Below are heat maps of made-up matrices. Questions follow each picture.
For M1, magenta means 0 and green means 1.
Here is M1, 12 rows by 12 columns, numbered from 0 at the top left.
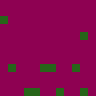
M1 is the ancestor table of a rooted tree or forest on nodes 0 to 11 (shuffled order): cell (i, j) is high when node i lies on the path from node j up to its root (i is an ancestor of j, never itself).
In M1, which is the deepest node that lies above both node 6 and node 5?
8
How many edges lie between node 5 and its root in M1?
1
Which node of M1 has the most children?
8
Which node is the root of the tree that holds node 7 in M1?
11
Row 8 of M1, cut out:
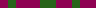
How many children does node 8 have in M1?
4
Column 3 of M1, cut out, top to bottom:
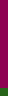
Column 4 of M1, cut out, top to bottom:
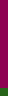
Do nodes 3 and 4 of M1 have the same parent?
yes
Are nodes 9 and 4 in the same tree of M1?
no
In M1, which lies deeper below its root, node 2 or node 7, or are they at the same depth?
node 7
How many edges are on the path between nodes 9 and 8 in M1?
1
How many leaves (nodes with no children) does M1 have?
8
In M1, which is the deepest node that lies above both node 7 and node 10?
11
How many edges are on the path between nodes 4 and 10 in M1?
1
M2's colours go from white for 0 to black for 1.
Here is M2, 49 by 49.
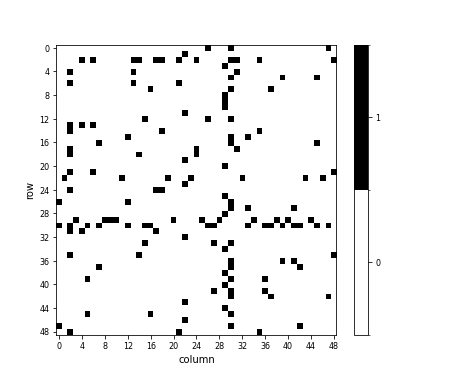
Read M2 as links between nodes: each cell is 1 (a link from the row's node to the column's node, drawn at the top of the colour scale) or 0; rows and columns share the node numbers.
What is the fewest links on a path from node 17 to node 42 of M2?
3
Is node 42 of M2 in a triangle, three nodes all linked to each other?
yes
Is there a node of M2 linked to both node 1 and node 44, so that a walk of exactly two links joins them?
no
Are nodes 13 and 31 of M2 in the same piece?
yes
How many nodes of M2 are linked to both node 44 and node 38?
1
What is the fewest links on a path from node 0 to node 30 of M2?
1
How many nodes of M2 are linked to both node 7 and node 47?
1
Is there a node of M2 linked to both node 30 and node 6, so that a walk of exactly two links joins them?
yes
